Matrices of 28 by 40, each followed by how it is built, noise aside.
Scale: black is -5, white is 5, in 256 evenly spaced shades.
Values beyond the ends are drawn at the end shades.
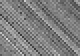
Toeplitz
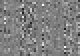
uneven columns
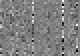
uneven columns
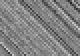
Toeplitz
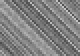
Toeplitz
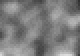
smooth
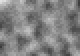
smooth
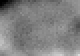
smooth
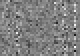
uneven columns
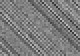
Toeplitz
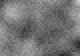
smooth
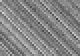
Toeplitz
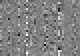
uneven columns
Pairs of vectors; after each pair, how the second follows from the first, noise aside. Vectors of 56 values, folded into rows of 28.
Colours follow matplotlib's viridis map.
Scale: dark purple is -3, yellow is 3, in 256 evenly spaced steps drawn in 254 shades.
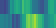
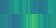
shrunk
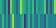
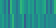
shrunk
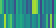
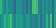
shrunk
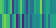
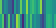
sign-scrambled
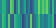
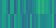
shrunk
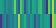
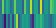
shuffled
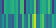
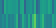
shrunk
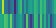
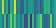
sign-scrambled
